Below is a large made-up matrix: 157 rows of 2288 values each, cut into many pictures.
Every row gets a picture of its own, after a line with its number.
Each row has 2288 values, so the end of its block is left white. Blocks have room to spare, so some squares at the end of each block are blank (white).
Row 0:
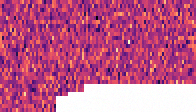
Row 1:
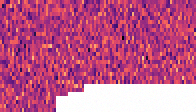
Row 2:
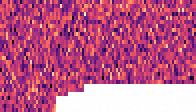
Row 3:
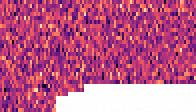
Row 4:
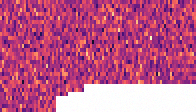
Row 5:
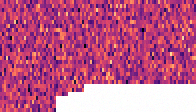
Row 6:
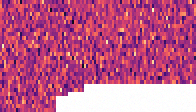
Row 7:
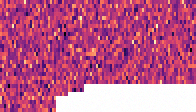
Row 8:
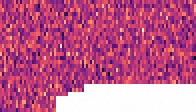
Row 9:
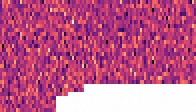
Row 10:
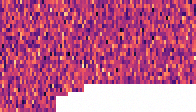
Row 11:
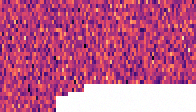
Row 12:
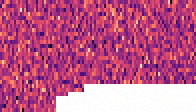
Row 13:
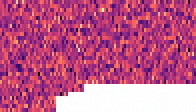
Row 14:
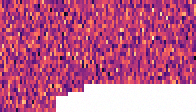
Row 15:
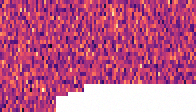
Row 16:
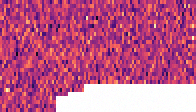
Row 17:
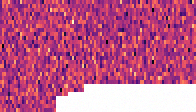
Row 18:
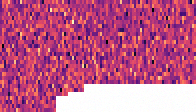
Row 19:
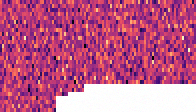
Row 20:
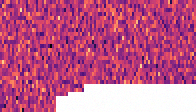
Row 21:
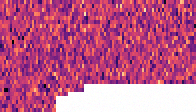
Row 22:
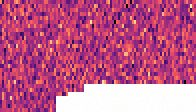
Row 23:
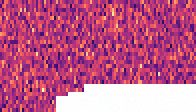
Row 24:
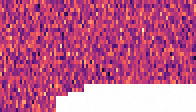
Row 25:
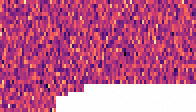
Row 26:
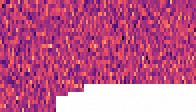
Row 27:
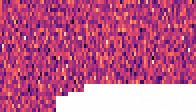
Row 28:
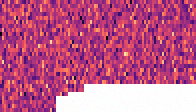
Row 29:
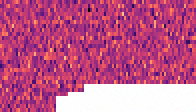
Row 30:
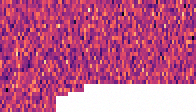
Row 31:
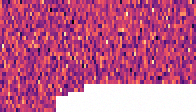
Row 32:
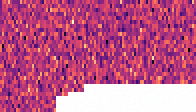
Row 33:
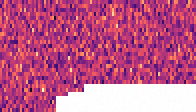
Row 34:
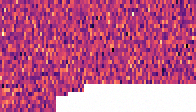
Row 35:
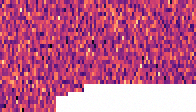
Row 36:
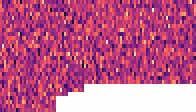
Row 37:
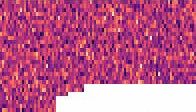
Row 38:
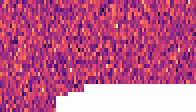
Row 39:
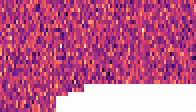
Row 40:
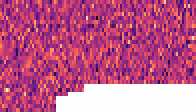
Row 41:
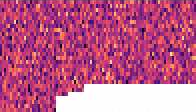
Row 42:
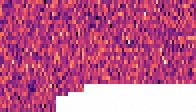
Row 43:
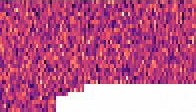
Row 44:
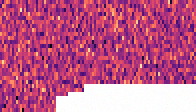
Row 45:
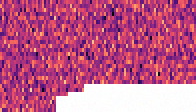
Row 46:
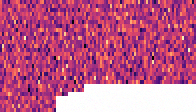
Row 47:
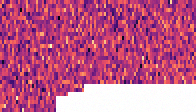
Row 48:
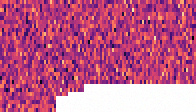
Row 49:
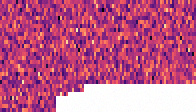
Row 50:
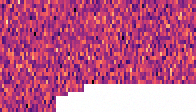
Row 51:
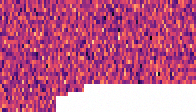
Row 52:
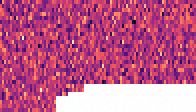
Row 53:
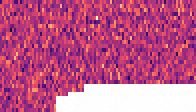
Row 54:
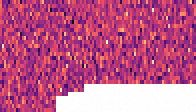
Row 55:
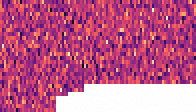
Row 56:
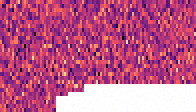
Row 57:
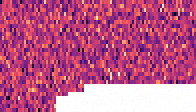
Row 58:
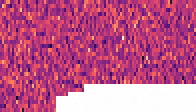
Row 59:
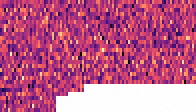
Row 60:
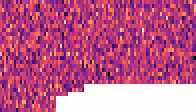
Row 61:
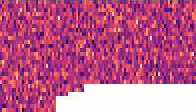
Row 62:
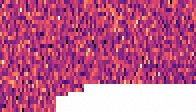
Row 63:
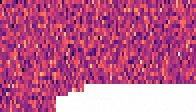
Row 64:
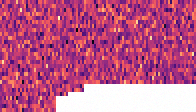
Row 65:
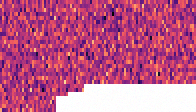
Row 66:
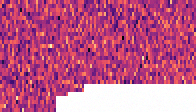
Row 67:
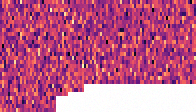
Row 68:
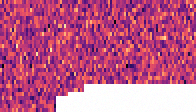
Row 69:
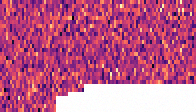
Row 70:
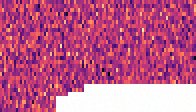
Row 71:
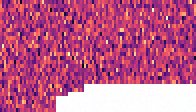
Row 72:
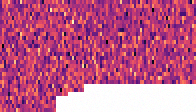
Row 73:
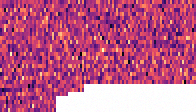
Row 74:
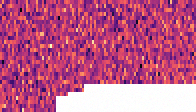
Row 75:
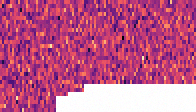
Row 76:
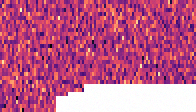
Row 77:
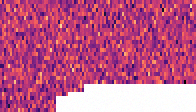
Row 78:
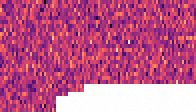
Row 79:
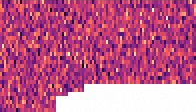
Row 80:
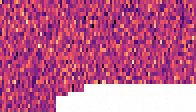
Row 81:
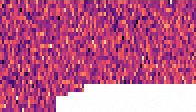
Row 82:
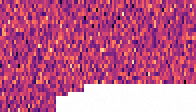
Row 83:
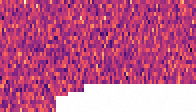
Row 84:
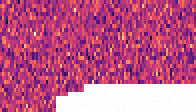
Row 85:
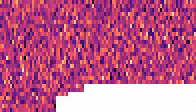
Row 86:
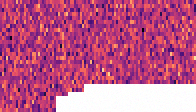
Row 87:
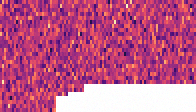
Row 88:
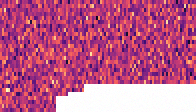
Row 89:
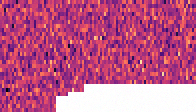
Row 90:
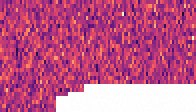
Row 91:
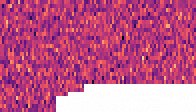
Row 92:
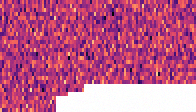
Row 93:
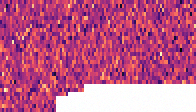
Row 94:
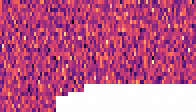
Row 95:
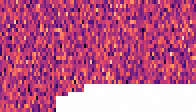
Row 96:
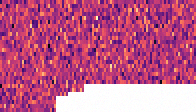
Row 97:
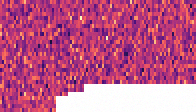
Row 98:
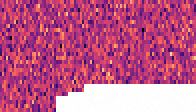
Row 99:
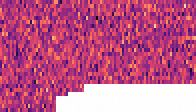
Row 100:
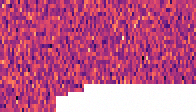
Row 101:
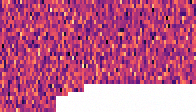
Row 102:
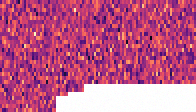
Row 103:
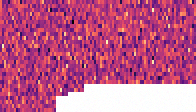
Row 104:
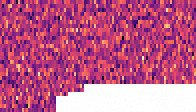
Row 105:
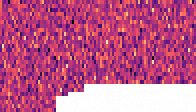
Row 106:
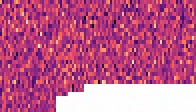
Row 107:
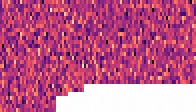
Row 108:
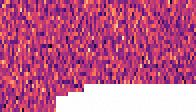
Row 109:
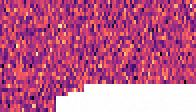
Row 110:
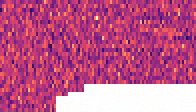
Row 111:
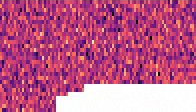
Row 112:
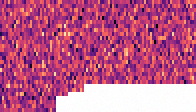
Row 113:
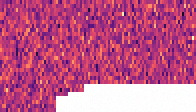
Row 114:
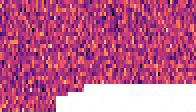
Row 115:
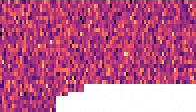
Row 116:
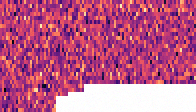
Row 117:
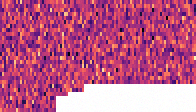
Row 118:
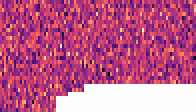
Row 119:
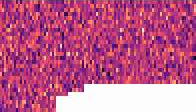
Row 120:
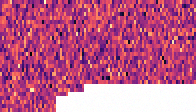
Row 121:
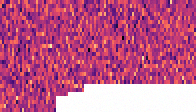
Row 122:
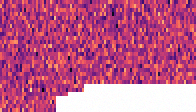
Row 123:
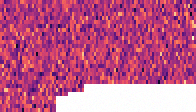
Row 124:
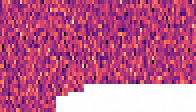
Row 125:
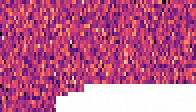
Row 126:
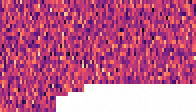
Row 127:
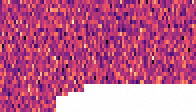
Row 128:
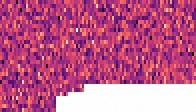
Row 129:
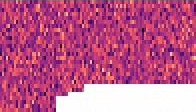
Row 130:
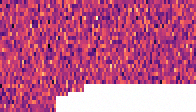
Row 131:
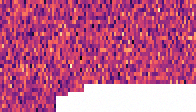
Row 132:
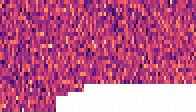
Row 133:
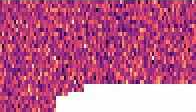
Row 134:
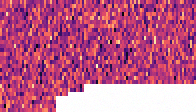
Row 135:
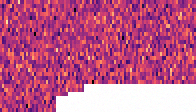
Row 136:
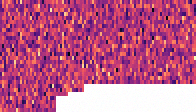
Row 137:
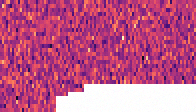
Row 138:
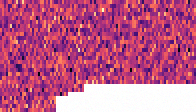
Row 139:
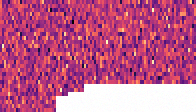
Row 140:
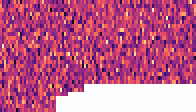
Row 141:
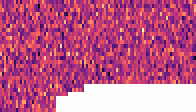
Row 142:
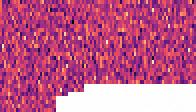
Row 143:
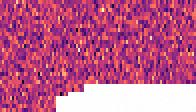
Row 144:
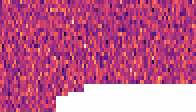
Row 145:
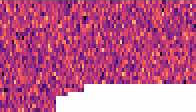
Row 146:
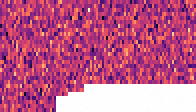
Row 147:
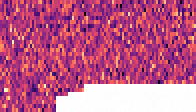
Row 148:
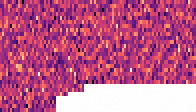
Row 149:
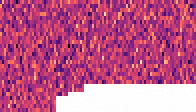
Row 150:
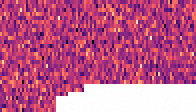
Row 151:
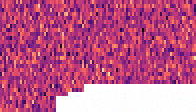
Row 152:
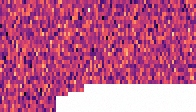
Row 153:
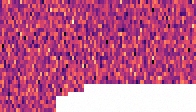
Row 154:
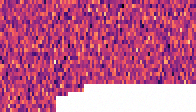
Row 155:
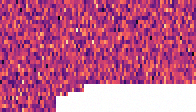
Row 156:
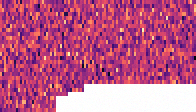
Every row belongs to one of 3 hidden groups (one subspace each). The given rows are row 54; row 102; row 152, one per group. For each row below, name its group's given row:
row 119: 54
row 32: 54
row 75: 102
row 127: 54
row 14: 54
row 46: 54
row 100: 102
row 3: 152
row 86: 54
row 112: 152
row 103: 54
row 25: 152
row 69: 152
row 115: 152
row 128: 102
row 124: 54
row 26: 102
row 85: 152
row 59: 152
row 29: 152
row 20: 102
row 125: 152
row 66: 102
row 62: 102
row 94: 54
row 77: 152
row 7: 152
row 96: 152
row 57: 152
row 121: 102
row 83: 152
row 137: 102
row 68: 152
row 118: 54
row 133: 54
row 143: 102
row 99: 152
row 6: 54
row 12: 102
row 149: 152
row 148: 102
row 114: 102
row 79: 54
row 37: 102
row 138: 102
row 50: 102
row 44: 102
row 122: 102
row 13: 102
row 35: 102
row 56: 102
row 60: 54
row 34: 152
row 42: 152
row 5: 54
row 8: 54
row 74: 102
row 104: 102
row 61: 102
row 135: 102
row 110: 152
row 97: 152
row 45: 102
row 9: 54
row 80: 152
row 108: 102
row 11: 54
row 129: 54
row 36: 54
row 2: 152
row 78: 152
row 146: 152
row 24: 54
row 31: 54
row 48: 152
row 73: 152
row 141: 54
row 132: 102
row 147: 152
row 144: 54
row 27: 54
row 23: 102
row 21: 152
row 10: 54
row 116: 152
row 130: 152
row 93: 152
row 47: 102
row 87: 152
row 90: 152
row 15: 102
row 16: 152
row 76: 102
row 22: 152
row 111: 102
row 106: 152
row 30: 152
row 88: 152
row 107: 54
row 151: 54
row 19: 54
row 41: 54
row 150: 102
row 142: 54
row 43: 152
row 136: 54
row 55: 54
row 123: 152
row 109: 152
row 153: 54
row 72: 54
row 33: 102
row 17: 54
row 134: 152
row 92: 102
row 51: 102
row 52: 152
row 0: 152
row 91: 102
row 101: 54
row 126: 54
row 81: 102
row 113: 152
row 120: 152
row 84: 102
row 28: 152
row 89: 152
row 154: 152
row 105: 54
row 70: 54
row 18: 54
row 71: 54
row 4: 102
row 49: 102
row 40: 152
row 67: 54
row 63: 152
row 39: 54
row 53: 152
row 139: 54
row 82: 152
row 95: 54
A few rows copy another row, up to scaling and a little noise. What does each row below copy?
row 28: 115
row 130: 96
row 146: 152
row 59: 73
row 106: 80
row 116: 3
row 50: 135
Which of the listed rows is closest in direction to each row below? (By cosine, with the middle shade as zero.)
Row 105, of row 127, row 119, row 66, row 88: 119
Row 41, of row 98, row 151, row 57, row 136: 98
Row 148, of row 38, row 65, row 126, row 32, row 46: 38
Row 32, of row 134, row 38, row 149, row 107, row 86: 107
